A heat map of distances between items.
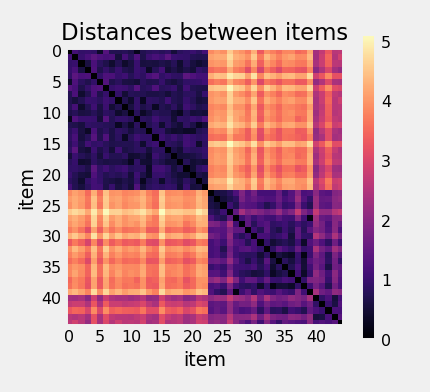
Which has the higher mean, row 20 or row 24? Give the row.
24
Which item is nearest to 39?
27
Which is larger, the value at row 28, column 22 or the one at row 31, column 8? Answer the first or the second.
the first
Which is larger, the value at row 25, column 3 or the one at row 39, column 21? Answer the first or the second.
the second
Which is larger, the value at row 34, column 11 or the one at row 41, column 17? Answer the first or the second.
the first
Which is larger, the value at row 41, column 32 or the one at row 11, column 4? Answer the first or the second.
the first
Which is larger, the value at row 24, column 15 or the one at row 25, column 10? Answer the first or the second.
the first
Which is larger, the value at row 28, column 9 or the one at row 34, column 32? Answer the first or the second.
the first
